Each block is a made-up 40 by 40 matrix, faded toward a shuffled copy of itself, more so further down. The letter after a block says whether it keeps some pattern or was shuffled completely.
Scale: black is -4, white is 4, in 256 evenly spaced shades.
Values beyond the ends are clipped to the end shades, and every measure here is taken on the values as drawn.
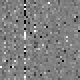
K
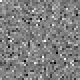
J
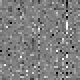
K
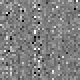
K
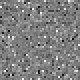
J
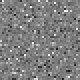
J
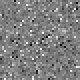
J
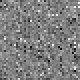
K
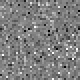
J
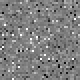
J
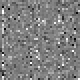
K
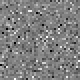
J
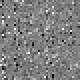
K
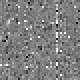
K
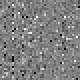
K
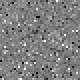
J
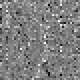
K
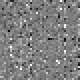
K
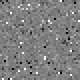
J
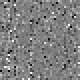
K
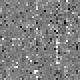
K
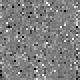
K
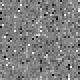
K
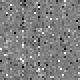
K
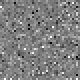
K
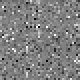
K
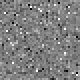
J
